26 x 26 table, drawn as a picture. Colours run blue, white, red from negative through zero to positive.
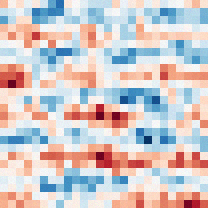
Overall the values sit about 50% of the way up the scale. No row or column stands out. Stripes running across repeat 5 times from top to bottom. The grain runs across in streaks.
